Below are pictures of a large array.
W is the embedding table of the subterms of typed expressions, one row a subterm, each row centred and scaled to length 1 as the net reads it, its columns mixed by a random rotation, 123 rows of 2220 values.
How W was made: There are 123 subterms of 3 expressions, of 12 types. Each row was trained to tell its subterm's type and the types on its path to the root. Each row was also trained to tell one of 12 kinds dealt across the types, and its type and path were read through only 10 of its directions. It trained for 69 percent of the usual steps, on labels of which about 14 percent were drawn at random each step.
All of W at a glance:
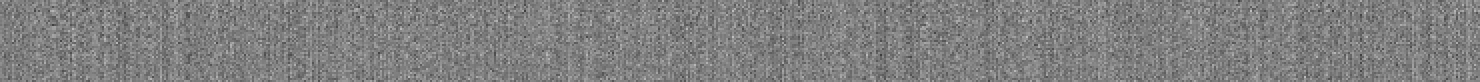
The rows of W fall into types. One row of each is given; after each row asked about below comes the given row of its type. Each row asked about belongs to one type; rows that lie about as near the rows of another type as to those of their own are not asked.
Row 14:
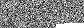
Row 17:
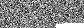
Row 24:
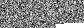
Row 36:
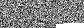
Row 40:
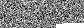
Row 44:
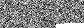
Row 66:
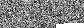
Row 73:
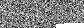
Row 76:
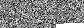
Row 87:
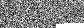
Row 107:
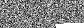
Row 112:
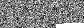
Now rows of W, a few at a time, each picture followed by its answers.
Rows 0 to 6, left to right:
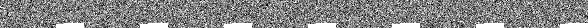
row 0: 73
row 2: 17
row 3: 40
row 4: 87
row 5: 73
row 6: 17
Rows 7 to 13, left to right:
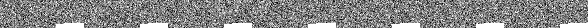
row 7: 112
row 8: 112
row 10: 14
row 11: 24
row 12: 17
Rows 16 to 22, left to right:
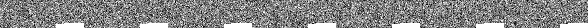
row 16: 17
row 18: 40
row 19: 112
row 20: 40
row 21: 40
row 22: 87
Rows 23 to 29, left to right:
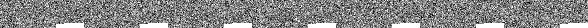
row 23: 66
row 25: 87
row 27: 87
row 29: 14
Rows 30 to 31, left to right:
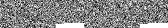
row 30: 36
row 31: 76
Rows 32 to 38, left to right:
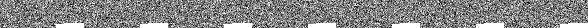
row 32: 36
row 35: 66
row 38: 14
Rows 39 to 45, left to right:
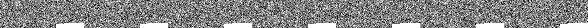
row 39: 66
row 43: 40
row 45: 76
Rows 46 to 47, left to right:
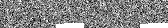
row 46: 36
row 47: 44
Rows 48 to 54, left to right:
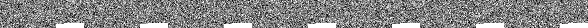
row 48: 24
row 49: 36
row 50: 112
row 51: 24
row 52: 66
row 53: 44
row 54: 107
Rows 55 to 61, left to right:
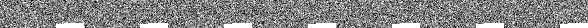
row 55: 17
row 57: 17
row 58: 87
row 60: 40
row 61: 36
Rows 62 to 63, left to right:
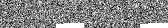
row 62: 87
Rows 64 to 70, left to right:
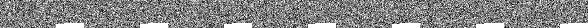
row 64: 14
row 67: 40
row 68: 112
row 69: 66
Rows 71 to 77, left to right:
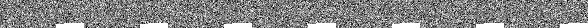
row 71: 24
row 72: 36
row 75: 17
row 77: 87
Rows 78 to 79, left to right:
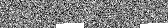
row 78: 76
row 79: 14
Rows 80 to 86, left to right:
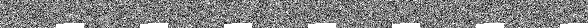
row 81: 66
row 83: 40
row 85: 112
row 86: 66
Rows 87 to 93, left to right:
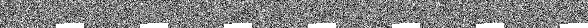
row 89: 87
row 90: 17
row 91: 73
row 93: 36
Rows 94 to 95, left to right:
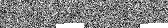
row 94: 107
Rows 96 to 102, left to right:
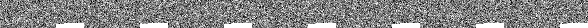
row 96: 66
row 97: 44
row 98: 24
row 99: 112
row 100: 36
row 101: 73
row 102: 17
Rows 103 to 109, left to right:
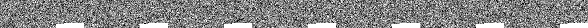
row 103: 14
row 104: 24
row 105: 66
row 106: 44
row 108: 44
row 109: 76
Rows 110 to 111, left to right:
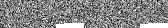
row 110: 36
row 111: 87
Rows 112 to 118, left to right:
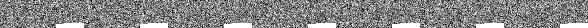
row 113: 44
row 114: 107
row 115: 24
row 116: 40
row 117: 36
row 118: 40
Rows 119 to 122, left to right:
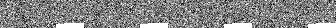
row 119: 14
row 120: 66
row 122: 73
